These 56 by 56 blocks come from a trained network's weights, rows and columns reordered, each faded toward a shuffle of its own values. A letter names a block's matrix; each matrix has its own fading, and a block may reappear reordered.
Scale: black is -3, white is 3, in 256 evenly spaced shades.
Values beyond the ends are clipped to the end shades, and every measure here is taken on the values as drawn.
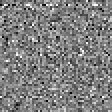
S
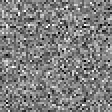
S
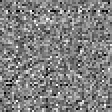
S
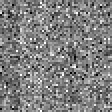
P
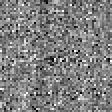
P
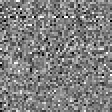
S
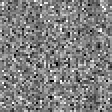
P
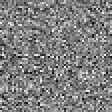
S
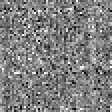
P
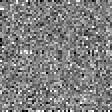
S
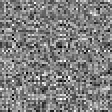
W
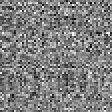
W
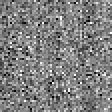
P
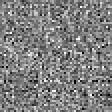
S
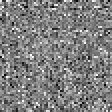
P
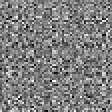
W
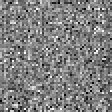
P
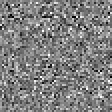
S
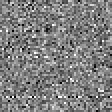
S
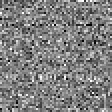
S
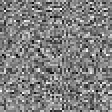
W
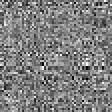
W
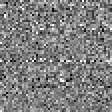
S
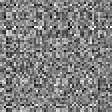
W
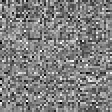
W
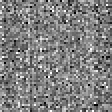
P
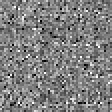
P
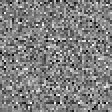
S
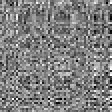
W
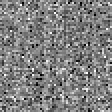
P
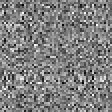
W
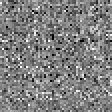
P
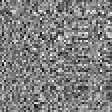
W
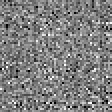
P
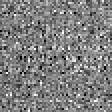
P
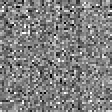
P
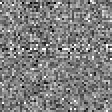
S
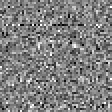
S
